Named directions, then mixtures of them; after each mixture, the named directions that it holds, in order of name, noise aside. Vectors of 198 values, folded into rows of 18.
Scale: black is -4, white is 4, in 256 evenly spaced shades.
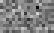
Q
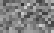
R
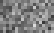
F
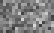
F, R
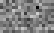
Q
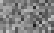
F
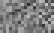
F, R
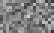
F, R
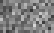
F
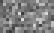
F, R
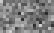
F, R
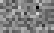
Q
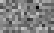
Q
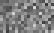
F, R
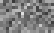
Q, R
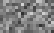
R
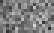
F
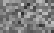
R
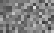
F, R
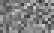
F, R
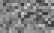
R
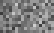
F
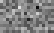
Q
